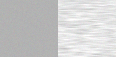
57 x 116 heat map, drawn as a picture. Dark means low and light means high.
It is made of 1 by 2 panels. Panel 1,1: high, flat. Panel 1,2: very high, streaked across, faint in contrast.
